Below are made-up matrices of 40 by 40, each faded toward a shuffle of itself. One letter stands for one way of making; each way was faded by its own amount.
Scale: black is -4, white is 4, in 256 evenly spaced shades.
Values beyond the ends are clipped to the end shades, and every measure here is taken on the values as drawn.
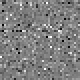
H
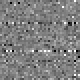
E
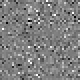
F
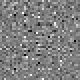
F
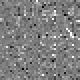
F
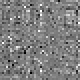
F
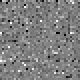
H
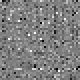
F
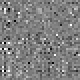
E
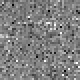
H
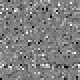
H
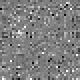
F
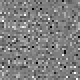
F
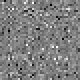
F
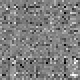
E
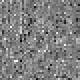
F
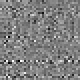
E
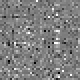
F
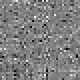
F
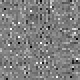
F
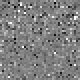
H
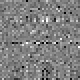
E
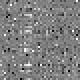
F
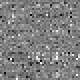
F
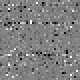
H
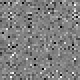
F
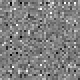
F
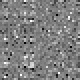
F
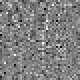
F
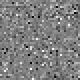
H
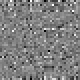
E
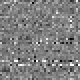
E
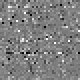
H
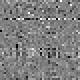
E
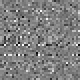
E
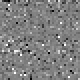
H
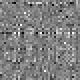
E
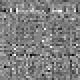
E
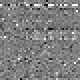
E
